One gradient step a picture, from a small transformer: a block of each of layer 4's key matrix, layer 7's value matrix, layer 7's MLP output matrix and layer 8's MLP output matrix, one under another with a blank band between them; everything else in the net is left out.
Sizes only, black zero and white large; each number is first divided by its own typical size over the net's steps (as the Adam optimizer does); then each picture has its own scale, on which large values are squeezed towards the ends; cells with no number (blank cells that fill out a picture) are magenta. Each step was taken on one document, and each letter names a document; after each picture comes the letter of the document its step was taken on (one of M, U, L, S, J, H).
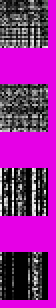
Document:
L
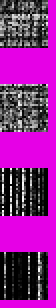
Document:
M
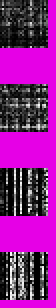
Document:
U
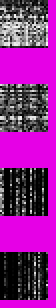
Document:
M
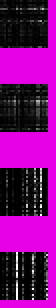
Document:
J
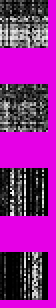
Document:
L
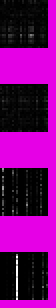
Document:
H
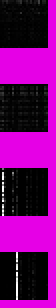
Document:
H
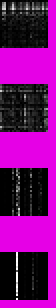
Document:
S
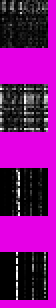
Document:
S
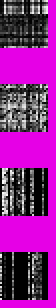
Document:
L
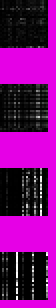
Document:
J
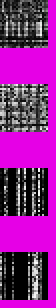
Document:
L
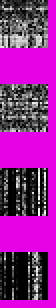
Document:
L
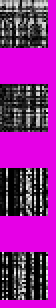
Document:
U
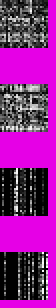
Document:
M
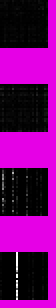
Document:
H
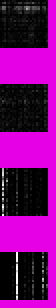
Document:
H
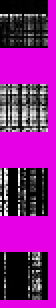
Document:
L
